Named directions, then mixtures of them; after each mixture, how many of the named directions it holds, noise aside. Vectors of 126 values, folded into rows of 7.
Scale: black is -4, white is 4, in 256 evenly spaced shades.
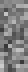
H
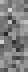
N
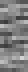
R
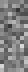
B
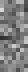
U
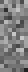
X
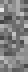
three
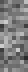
three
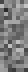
two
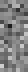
one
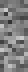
three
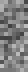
three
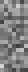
three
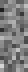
three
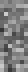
one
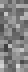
one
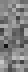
two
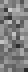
two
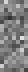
three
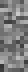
two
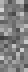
one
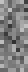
three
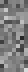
two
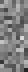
two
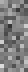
two
